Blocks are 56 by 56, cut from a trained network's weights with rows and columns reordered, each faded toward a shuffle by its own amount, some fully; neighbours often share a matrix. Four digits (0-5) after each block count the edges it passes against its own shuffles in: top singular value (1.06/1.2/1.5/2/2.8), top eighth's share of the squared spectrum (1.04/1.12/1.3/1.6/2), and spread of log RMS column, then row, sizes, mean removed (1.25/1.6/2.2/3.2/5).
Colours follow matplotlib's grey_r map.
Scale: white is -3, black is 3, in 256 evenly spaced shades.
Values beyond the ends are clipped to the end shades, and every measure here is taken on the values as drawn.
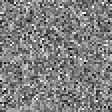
1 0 0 0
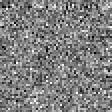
3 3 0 1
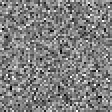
2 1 0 0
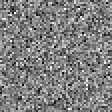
0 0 0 0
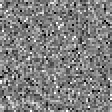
0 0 0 0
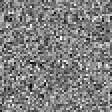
3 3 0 1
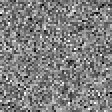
0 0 0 0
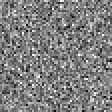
0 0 0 0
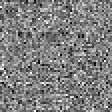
3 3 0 1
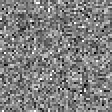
2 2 0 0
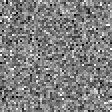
0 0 1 0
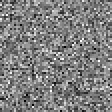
0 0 0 0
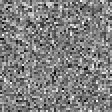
0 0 0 0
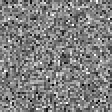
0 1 0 0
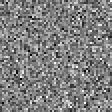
1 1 0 0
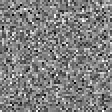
2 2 1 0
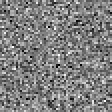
2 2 1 0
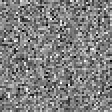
2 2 0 0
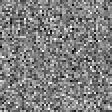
2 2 0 1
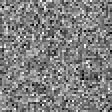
2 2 0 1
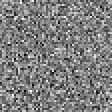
3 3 0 1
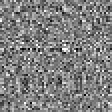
4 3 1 2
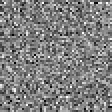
3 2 0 1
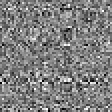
4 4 0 3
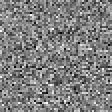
3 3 0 2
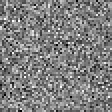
1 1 0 0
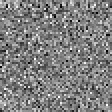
3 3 1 1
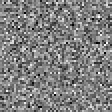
2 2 0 0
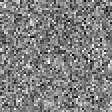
3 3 1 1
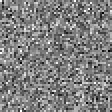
1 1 0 0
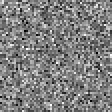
1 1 0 0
